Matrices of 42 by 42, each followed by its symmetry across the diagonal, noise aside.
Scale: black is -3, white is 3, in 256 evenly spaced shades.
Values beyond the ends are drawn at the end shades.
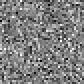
antisymmetric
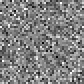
symmetric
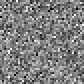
antisymmetric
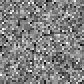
symmetric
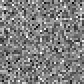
neither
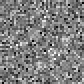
symmetric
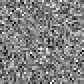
antisymmetric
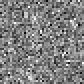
neither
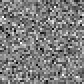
neither
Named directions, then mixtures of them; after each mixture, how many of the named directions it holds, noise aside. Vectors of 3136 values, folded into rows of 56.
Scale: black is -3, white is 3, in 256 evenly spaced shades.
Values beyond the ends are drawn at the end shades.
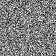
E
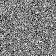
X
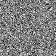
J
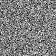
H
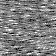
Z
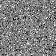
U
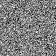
two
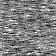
one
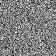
three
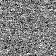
three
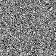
one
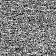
three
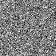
three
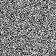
two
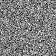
one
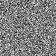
two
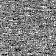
two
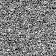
three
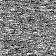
three
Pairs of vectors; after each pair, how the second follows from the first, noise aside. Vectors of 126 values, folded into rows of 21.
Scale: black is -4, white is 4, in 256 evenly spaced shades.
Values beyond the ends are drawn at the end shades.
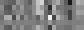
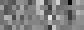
copied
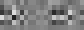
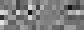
wrapped around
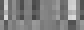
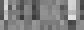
copied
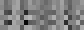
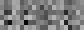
copied
